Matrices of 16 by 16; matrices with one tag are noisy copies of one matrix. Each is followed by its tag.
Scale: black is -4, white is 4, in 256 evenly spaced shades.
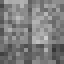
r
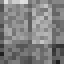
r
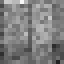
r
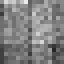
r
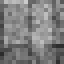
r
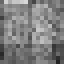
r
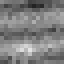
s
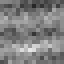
s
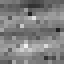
s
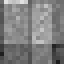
r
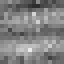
s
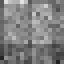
r
